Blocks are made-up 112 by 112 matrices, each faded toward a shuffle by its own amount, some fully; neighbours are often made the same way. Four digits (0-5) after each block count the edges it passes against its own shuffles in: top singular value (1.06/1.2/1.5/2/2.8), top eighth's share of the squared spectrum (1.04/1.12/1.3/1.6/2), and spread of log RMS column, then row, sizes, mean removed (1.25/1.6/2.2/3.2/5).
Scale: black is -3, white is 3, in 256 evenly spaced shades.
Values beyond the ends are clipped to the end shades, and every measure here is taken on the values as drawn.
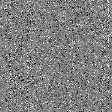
2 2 2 0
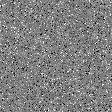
0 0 0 0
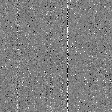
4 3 2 0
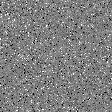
2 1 0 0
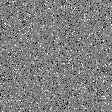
0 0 0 0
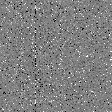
3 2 1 0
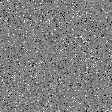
2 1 1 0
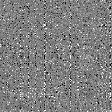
4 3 3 1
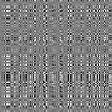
5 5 5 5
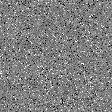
2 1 0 0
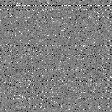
5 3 2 3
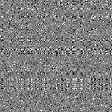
5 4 2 3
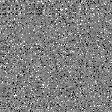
4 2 1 2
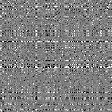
5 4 3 4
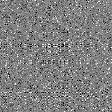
4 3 2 2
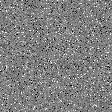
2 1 0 0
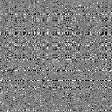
5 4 3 4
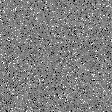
2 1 0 0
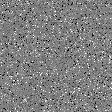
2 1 0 0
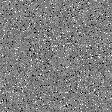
2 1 0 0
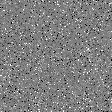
2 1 0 0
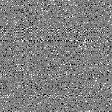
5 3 2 3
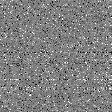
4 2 1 1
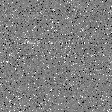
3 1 0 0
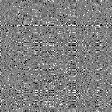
5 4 3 3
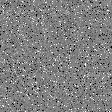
2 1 0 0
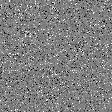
2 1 0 0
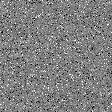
1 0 0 0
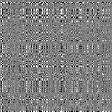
5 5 4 4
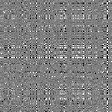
5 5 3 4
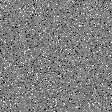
1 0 0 0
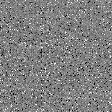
3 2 1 1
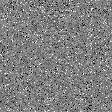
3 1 0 0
